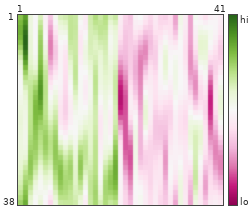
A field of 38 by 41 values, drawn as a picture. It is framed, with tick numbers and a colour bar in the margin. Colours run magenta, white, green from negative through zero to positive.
The grain runs up and down. The left part is higher, up to a seam about 50% of the way across. The histogram is bell-shaped. Overall the values sit about 50% of the way up the scale.
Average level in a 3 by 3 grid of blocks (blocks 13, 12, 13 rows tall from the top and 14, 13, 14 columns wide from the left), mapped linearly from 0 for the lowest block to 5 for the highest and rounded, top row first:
311
410
520
